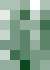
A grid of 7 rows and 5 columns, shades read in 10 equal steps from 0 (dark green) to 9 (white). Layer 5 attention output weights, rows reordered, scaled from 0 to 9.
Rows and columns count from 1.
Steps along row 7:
same down up up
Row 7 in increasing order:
0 4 5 5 5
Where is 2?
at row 2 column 3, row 3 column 5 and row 6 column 2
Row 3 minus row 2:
-2 -1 3 -2 -2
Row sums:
32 26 22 23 19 20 19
